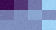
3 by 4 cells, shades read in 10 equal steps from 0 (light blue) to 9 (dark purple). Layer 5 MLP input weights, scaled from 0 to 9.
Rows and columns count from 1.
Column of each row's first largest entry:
1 1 1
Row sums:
20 12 9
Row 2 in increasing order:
2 3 3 4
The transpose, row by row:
9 4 3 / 7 3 3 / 4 2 3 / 0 3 0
